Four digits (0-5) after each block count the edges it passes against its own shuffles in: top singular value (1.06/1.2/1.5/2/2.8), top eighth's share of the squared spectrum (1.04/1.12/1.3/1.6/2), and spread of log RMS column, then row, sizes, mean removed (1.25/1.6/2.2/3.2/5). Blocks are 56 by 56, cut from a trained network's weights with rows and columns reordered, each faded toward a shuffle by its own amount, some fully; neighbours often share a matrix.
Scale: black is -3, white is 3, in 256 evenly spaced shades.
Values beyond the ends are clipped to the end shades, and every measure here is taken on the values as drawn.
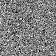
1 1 0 0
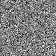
0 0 0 0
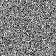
0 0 0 0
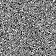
0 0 0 0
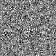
2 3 1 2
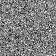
0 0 0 0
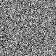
2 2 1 0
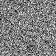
0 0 0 0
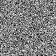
0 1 0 0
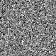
1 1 0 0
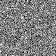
2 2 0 0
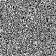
2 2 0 0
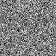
3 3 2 0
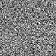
3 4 2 1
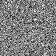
1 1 0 0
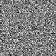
2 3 1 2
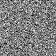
0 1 0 0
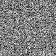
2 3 0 0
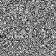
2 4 1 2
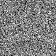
1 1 0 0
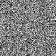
2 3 1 0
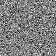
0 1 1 0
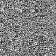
3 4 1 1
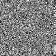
3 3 1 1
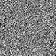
3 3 2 0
